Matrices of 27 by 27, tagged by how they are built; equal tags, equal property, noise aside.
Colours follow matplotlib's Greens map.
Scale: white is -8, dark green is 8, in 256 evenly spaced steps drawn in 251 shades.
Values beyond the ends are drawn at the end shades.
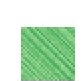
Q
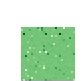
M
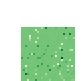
M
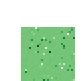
M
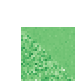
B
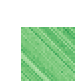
Q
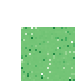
M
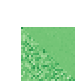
B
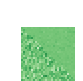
B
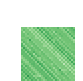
Q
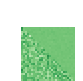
B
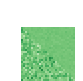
B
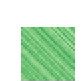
Q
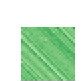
Q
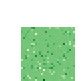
M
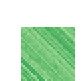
Q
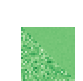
B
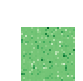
M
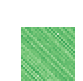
Q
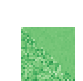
B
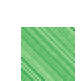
Q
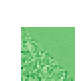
B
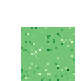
M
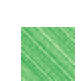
Q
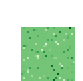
M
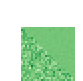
B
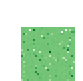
M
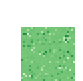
M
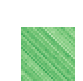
Q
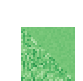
B
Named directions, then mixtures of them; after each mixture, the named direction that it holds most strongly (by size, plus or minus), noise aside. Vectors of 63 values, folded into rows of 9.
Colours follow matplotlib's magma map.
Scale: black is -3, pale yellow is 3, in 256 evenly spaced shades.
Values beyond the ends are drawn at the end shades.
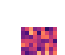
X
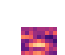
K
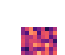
X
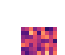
X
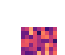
X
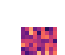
X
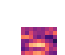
K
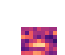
K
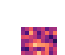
K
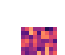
X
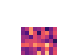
X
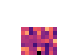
X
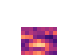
K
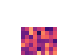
X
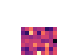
X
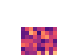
X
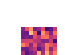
X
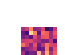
X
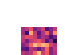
K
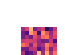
X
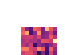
X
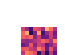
X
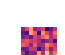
X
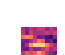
K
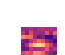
K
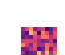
X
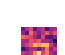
K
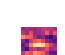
K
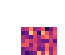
X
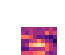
K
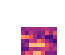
K
